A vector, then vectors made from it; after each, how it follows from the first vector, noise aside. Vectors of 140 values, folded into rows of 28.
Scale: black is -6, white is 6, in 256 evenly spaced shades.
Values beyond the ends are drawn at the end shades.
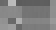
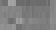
shrunk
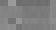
shrunk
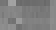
shrunk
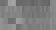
shrunk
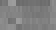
shrunk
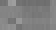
shrunk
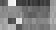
scaled up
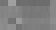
shrunk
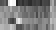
scaled up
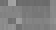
shrunk
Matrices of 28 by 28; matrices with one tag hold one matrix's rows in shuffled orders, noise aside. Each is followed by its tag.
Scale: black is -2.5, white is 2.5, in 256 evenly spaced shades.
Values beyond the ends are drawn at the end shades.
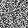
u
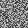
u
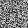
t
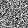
u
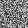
t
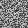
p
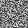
p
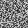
u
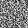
u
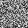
u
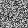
p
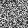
t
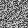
p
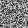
t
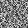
u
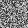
t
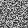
p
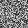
p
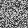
p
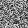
p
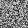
p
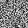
u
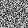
u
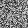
t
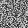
u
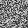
p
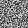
p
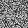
p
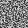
u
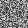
t
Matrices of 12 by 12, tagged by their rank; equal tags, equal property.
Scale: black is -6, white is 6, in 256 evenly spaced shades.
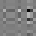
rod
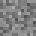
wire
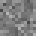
wire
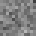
wire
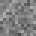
wire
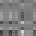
rod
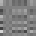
rod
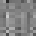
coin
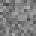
wire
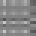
rod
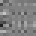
coin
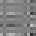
rod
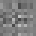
coin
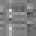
coin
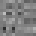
coin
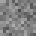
wire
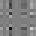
rod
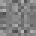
coin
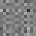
coin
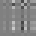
rod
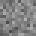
wire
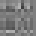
coin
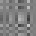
rod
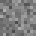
wire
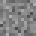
wire
